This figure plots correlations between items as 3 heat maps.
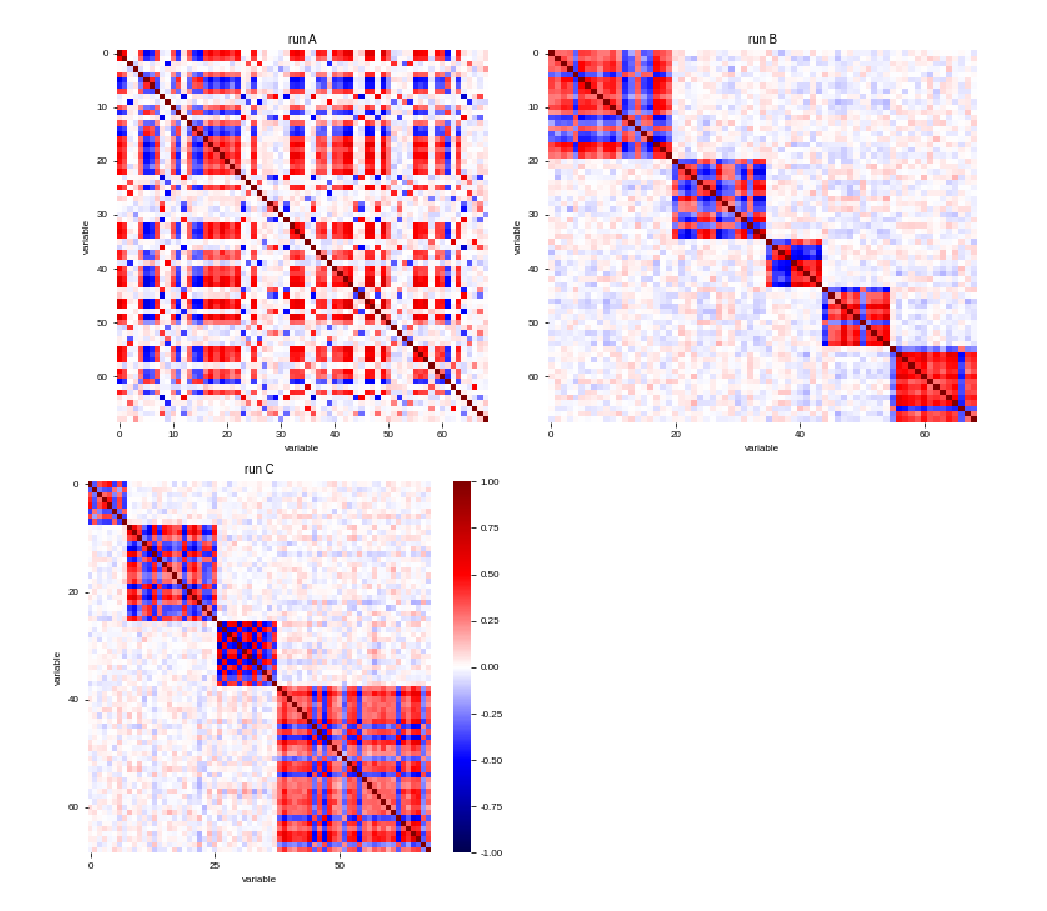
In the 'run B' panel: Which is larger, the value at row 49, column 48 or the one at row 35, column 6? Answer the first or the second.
the first
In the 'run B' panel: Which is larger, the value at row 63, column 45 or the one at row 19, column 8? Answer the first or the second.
the second
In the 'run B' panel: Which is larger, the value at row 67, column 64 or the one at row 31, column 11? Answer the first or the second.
the first
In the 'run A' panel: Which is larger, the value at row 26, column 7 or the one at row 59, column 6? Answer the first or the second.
the first
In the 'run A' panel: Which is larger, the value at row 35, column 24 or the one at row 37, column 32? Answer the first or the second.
the second
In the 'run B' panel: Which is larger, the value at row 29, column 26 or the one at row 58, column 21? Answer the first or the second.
the second
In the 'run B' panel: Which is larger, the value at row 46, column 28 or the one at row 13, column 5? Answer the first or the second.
the first
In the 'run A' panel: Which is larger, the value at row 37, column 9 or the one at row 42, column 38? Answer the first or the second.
the second
